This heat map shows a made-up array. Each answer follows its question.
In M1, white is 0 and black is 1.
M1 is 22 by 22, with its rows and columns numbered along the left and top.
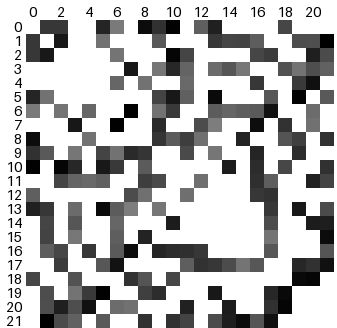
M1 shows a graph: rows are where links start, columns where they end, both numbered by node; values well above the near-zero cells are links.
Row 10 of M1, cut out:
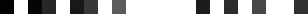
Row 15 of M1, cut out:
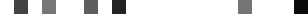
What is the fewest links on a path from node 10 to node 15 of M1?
2
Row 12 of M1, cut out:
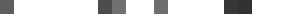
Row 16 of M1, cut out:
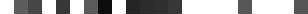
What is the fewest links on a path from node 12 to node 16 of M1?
1
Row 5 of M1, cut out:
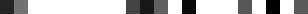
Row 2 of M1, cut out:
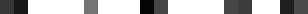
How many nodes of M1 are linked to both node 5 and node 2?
6
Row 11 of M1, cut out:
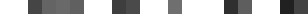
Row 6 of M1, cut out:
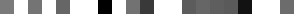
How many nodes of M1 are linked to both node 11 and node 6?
6
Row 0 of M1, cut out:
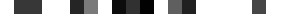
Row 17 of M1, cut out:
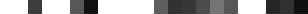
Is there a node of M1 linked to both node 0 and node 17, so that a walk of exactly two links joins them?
yes
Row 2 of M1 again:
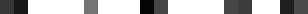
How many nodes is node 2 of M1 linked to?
9
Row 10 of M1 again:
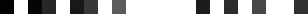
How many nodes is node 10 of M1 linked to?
10
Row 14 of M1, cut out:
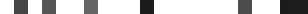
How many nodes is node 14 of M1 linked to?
7
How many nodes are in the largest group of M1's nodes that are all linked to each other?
5
